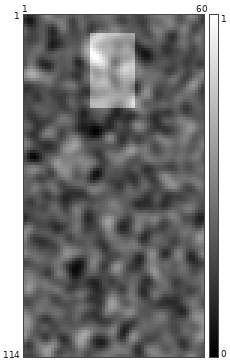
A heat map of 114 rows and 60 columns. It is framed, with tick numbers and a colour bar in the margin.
Odd patch: higher, in the top middle. Ninth with the highest average: top middle. Grain: blotchy. Slope: none. Roughest part: top middle.
